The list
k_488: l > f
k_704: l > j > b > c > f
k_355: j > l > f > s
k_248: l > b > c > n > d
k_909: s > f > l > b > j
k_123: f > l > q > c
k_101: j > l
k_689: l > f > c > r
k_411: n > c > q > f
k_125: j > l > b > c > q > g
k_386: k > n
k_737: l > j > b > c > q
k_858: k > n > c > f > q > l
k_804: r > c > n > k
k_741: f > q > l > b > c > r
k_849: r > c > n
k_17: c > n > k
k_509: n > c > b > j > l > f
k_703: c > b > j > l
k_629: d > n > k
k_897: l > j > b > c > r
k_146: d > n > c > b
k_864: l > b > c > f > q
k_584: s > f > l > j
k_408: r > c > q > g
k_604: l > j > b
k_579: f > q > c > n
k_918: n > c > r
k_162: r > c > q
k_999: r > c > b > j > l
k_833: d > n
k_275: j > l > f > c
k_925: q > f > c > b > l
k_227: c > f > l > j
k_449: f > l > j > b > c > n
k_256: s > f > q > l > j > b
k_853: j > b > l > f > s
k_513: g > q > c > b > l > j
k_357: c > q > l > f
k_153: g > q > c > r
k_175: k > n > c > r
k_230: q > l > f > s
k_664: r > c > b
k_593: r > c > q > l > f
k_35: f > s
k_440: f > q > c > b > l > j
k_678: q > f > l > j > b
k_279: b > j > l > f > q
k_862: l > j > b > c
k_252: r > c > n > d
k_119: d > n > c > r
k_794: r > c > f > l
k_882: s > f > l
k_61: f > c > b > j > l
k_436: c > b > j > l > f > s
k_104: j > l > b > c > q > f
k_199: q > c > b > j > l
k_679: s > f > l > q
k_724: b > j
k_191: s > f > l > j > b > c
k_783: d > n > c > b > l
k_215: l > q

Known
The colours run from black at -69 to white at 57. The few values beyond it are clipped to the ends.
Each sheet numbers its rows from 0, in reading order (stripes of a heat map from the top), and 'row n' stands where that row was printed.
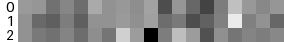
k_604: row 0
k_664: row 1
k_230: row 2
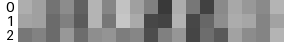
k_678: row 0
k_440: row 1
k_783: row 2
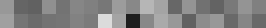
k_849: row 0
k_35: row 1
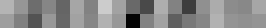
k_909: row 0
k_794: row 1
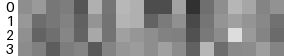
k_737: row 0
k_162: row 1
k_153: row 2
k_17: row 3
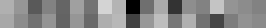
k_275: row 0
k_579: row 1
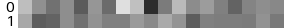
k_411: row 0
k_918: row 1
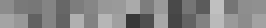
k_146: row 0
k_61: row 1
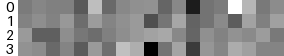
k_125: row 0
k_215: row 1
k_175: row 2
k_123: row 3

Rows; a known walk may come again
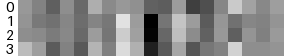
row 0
k_999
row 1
k_230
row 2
k_679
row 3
k_704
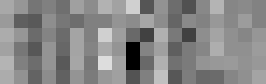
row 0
k_724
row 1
k_175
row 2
k_909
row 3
k_794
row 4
k_593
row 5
k_449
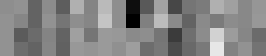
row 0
k_925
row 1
k_882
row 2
k_153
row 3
k_664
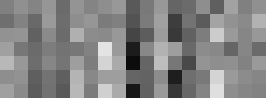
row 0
k_215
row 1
k_783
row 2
k_703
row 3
k_35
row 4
k_584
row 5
k_862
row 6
k_191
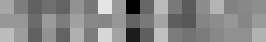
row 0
k_436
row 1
k_101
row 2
k_509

